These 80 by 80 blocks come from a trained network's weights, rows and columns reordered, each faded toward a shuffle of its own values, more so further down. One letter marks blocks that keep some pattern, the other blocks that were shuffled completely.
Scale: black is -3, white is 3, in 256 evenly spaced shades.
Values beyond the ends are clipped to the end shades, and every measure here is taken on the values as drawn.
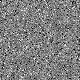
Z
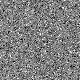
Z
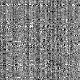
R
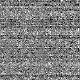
R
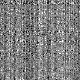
R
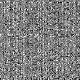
R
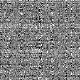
R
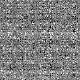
R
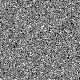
Z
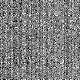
R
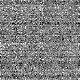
R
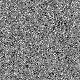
Z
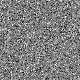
Z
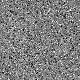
Z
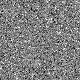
Z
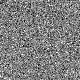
Z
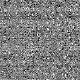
R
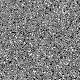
Z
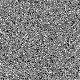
Z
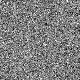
Z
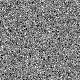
Z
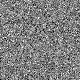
Z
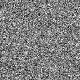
R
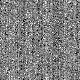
R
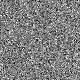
Z
